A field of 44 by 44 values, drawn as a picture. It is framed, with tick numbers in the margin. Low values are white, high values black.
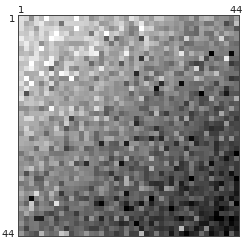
Odd rows or columns: none. Ninth with the lowest average: top left. Average level on the scale: 50%. Ninth with the highest average: bottom right. Slope: up to the bottom right.
